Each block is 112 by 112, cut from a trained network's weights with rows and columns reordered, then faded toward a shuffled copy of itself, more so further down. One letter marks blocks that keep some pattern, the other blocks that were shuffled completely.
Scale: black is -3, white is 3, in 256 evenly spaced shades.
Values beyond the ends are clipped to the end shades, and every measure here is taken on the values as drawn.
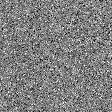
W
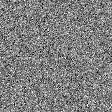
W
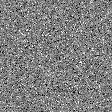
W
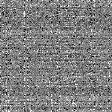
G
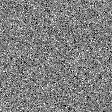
W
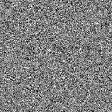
G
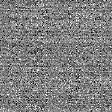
G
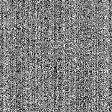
G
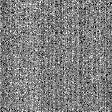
G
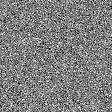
W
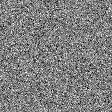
W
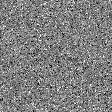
W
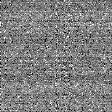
G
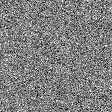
W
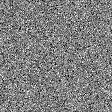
W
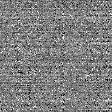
G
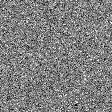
W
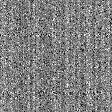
G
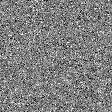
W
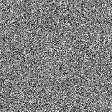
G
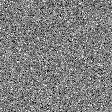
W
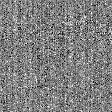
G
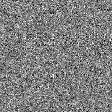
G
